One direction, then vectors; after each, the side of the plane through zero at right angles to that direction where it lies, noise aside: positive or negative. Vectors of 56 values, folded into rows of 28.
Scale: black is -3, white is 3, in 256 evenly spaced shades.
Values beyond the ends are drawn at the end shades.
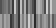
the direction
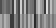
positive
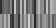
positive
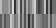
negative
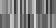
negative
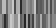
negative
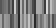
positive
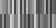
negative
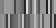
negative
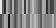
negative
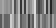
negative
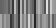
positive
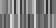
negative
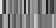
negative
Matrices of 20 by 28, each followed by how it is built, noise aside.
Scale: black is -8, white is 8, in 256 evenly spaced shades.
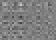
low rank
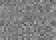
low rank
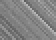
Toeplitz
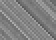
Toeplitz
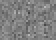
low rank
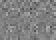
low rank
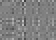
low rank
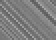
Toeplitz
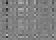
low rank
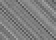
Toeplitz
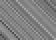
Toeplitz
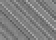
Toeplitz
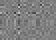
low rank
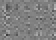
low rank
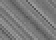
Toeplitz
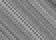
Toeplitz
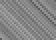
Toeplitz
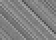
Toeplitz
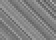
Toeplitz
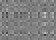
low rank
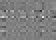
low rank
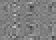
low rank
